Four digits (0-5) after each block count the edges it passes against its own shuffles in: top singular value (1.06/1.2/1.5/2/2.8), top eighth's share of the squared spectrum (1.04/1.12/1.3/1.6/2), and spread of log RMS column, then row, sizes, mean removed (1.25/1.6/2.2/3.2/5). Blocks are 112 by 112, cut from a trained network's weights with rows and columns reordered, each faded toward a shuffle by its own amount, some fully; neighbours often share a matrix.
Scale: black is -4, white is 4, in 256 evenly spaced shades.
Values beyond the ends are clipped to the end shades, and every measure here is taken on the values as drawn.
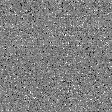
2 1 1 0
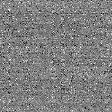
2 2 2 1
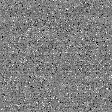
2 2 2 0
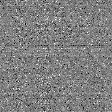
2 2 2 1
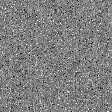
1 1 0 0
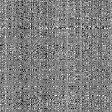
4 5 2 4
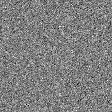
3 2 0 0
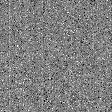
2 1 0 0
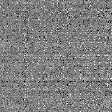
3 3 3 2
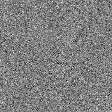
2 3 1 1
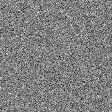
2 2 0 0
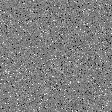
0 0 0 0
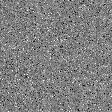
0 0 0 0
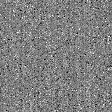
2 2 0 1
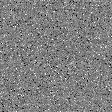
0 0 0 0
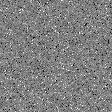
0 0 0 0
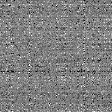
3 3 3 2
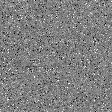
0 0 0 0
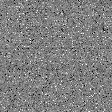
2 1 1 0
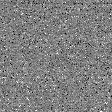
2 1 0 0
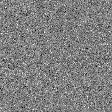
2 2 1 1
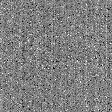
3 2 0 1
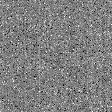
2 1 0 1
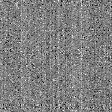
3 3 1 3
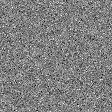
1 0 0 0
